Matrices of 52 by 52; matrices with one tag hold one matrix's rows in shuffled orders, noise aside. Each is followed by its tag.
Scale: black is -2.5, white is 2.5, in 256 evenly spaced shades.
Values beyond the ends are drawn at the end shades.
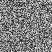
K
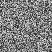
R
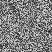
R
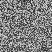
K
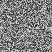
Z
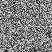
Z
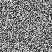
R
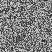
K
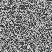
K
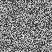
Z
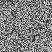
Z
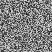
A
